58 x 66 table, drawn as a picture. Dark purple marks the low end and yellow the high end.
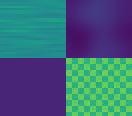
It is made of 2 by 2 panels. Panel 1,1: middling, streaked across, faint in contrast. Panel 1,2: very low, smooth, faint in contrast. Panel 2,1: very low, flat. Panel 2,2: high, checkered.
